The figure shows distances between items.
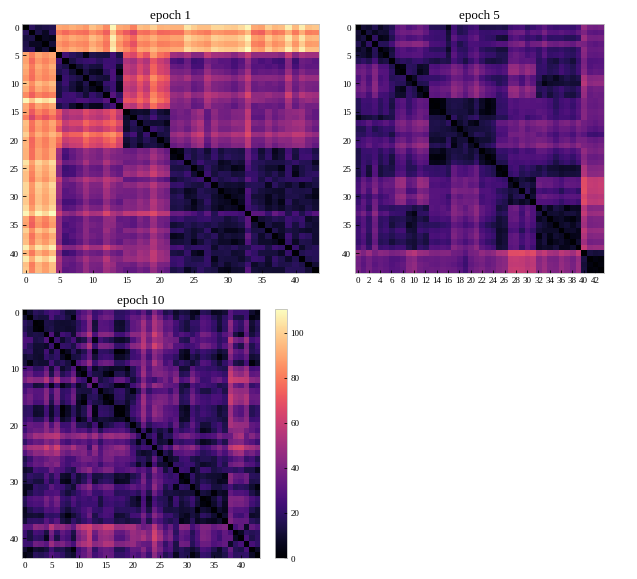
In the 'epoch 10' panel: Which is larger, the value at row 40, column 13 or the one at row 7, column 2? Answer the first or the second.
the first
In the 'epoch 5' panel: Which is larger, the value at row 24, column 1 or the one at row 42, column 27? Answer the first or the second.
the second
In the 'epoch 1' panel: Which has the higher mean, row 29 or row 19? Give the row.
19
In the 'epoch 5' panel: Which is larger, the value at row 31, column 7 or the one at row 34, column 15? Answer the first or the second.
the first
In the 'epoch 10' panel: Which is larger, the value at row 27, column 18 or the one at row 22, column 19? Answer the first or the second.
the second
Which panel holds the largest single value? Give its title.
epoch 1
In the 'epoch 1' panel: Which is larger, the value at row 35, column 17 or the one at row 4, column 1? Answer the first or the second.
the first
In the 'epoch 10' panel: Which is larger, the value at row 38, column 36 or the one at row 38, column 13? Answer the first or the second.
the second
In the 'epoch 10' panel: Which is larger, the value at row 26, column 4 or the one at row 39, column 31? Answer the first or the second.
the first
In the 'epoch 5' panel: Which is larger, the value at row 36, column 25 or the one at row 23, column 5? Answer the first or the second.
the second
